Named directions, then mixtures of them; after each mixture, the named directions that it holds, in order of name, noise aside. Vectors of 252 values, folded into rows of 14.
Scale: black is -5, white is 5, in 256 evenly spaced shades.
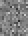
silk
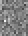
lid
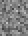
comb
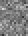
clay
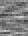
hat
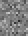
clay, silk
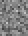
comb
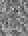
comb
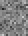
clay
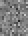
silk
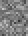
clay, silk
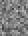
comb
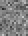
clay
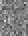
lid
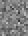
comb, silk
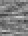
hat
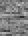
comb, hat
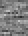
hat, silk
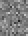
clay, silk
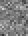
clay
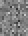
silk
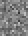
comb, silk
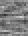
hat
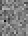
lid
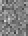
lid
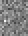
clay, lid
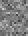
clay, silk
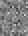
silk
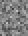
comb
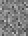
lid, silk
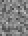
comb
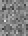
comb, lid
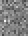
clay, lid
